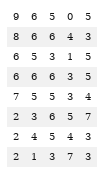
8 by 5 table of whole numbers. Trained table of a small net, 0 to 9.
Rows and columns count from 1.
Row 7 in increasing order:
2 3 4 4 5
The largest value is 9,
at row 1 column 1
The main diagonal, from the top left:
9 6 3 3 4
